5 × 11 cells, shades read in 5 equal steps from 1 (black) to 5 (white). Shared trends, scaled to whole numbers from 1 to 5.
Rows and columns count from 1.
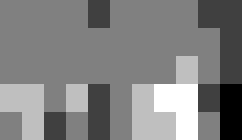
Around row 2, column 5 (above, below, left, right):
2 3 3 3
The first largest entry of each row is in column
1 1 9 8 9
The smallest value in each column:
3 3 2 3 2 3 3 3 3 2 1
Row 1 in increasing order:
2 2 2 3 3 3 3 3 3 3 3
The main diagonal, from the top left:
3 3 3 4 2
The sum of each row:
30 32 33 37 34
